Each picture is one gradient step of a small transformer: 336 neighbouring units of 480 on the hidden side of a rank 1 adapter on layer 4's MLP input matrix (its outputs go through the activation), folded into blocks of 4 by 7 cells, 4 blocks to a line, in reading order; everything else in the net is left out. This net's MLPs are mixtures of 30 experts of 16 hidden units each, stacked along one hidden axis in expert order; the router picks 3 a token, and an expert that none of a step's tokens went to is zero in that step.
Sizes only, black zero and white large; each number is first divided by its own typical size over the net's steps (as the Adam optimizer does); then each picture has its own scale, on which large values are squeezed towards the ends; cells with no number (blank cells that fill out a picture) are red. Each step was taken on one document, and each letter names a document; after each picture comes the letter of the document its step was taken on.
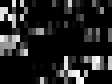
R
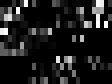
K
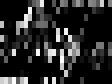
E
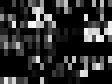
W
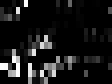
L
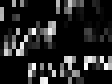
R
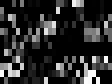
W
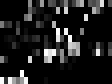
E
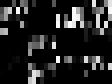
K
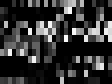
W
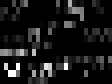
L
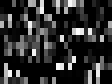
W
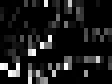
L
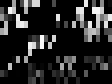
K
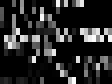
W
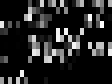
E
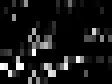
L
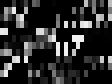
K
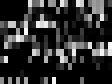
E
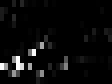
L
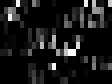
K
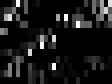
K
